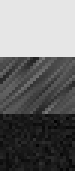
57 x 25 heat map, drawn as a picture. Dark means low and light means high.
The table splits into 3 rows of 1 panel. Panel 1,1: very high, flat. Panel 2,1: low, slanting up to the right. Panel 3,1: very low, fine-grained, faint in contrast.
